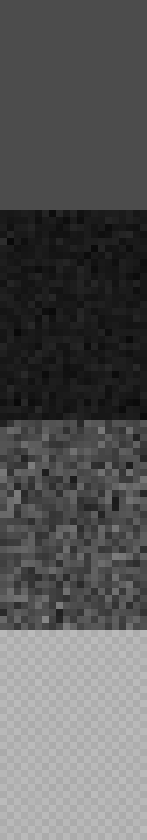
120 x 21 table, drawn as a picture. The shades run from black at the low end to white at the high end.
It is made of 4 by 1 panels. Panel 1,1: low, flat. Panel 2,1: very low, fine-grained, faint in contrast. Panel 3,1: low, fine-grained. Panel 4,1: high, checkered, faint in contrast.
